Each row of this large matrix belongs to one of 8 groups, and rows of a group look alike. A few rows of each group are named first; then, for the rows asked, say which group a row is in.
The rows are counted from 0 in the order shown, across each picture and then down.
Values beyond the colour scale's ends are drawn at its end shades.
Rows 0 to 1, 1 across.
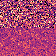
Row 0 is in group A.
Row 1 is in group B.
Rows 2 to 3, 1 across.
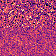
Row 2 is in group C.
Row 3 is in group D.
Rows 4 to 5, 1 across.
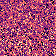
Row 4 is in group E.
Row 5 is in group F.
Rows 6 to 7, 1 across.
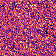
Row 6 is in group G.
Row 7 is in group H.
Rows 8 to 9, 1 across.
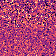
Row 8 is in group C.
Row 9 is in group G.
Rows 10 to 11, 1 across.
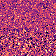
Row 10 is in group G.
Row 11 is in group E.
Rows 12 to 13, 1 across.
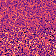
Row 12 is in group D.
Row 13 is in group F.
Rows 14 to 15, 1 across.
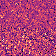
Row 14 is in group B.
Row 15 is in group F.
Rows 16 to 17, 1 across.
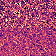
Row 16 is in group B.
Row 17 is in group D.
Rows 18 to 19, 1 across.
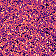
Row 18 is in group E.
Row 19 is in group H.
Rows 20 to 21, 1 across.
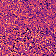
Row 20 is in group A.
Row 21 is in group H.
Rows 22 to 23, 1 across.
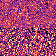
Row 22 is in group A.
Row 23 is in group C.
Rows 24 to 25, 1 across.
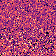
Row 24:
C
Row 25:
E
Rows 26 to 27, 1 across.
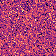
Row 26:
C
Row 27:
D
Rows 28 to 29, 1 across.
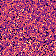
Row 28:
C
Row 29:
E
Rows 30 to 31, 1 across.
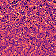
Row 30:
D
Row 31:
E
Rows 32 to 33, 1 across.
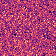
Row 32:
F
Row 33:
G
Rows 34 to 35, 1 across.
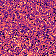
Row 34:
H
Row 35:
G
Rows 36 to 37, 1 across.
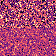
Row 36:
B
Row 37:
F
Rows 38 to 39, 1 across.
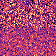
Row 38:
C
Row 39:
C
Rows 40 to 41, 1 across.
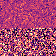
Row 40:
E
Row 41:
G
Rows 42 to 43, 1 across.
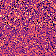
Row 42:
G
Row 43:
D
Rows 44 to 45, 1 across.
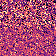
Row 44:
D
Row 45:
H
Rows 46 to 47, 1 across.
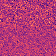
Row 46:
H
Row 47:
D
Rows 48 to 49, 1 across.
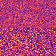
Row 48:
E
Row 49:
D
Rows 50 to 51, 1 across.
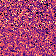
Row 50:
A
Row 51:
H
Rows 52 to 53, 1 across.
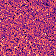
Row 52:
H
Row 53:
F
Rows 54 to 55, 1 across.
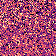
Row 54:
A
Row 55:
D
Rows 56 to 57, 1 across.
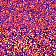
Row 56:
E
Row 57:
F
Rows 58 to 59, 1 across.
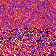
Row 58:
G
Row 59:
A
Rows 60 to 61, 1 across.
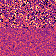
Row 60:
H
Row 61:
H
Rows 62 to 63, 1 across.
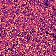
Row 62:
H
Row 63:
C
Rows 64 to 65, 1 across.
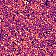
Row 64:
H
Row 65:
B
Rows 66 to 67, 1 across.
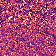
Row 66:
E
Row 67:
H
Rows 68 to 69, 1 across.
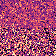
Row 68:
B
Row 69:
F
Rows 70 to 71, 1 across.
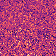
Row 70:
E
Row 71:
G
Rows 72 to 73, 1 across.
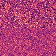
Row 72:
G
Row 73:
G
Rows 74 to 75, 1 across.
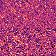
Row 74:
B
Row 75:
D
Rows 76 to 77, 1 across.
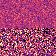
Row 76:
F
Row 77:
H
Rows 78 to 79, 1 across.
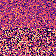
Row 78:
D
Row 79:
A
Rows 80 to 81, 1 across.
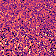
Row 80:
F
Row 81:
F
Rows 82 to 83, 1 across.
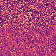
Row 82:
E
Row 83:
H
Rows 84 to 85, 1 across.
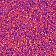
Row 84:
C
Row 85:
F
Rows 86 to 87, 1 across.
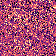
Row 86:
G
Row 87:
G
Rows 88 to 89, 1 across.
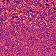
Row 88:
E
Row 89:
B
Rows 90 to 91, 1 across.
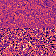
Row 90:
H
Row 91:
E
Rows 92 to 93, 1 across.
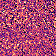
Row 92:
F
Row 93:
F
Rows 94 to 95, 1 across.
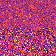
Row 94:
E
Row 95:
G
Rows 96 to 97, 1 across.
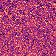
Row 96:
D
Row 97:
G
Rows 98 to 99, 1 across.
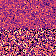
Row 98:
H
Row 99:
B
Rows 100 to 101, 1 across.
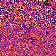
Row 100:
H
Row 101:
E
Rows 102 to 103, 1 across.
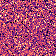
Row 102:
F
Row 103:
G
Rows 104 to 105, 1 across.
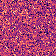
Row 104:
A
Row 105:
A
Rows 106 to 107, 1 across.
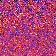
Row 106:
A
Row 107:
G
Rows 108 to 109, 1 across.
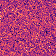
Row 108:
D
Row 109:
H
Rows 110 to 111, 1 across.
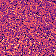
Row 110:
D
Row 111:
F
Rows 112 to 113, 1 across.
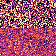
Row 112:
G
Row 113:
E
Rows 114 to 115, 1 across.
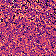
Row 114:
H
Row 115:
D
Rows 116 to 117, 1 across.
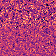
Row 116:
E
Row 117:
H
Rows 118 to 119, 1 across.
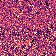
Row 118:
A
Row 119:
G
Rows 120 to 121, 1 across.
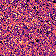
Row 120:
D
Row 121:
A
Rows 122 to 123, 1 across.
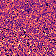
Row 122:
C
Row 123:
F
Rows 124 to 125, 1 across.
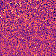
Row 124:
B
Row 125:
C
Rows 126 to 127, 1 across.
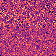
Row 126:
F
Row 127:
C
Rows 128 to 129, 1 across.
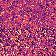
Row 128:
E
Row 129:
B
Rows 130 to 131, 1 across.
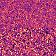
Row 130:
C
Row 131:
H
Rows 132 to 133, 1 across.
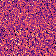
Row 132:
A
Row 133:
B
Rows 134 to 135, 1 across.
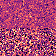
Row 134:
E
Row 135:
F
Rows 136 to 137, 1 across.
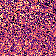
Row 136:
H
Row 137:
G
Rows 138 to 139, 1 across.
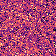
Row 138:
E
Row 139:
D
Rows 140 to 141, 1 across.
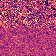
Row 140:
A
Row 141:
D
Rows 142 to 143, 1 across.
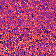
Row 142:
B
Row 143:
A
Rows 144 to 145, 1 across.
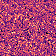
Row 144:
F
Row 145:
C
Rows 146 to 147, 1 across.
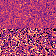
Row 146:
E
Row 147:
D
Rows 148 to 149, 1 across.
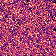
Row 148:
D
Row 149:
D
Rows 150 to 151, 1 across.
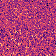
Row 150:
A
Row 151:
B
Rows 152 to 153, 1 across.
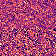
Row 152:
H
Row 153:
D
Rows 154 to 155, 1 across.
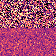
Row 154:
A
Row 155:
F
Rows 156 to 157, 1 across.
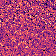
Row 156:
H
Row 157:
B
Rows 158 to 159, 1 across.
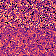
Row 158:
G
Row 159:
D
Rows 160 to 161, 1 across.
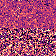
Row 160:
A
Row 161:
E
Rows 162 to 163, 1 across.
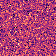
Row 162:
E
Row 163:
B
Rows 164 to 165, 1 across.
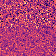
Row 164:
H
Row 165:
H
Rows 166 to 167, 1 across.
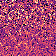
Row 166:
C
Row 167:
B
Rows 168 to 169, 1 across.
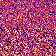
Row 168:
F
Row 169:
B
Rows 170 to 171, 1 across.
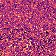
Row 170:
G
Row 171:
E
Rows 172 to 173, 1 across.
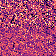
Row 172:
H
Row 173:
H
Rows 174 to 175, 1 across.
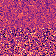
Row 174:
A
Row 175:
G
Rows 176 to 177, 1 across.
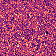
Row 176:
F
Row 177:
C
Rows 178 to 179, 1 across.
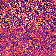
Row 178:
B
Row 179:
E
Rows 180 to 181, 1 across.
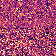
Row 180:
A
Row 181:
F
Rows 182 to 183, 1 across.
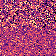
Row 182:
H
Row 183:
D
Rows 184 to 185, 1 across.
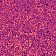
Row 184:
C
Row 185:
G
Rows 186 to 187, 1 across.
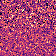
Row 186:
C
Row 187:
H
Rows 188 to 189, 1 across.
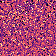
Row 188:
C
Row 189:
B
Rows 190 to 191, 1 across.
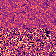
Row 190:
H
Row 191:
A
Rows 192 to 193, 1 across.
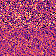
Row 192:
G
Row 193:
C
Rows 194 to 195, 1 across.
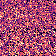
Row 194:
D
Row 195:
D
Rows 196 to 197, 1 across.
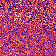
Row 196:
G
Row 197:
D
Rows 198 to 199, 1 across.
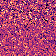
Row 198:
E
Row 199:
B
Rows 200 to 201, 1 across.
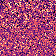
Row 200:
B
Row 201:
F
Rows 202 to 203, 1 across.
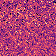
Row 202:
D
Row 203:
B
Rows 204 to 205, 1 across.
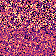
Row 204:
G
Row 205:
C
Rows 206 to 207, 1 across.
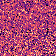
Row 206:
C
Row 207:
G
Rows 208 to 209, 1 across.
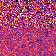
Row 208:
A
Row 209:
A
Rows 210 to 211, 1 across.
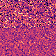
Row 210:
A
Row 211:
F
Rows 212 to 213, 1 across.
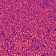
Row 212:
H
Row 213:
G
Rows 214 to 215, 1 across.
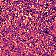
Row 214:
E
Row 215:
H
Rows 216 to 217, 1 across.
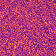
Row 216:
D
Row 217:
F
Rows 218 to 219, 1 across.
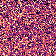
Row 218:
A
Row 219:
A
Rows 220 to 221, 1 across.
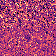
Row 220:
B
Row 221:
C
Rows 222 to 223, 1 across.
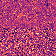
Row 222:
A
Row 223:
F
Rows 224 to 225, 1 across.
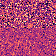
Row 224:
G
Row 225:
F
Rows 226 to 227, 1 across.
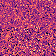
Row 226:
G
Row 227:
C
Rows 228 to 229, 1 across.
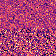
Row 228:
H
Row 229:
G
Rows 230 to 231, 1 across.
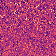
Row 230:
B
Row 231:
E
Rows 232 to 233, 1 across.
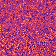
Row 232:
E
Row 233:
F
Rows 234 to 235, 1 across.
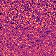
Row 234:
C
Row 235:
A
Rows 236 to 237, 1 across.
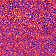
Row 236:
G
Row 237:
H
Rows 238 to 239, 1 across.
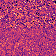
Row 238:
D
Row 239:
F
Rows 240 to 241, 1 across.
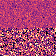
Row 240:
G
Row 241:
H
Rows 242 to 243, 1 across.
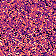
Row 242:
C
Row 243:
D
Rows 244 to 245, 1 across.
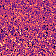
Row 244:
G
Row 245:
B
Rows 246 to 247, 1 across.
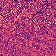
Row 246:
A
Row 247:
C
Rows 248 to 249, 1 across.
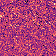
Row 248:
D
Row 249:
G
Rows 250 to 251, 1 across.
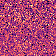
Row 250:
G
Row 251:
G
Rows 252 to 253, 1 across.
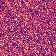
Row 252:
B
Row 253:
D
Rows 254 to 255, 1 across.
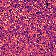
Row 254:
A
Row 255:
D
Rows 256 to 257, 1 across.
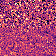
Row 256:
B
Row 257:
H
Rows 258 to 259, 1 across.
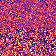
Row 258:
C
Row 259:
E
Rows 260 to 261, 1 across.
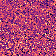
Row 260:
H
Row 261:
F
